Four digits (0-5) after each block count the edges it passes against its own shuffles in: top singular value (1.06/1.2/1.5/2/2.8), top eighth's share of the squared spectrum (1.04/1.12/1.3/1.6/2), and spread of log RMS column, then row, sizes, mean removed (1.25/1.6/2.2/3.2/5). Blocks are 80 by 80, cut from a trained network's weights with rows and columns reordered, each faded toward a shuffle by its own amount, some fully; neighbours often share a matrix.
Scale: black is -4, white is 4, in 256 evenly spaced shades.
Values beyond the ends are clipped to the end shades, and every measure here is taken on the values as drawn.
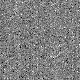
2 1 0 0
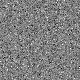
0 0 0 0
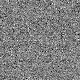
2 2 0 0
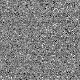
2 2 1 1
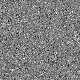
0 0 0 0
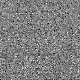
1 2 1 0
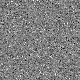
0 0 0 0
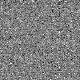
1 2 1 0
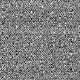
3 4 3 2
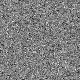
1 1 0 0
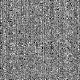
3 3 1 2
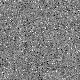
0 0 0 0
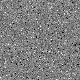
0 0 0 0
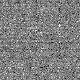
2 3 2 1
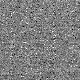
2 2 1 0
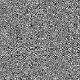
3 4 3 2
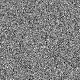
1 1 0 0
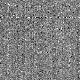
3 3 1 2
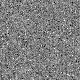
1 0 0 0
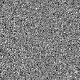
2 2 1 0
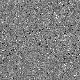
1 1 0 0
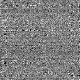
3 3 2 2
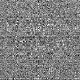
3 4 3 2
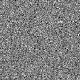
2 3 0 1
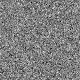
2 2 0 0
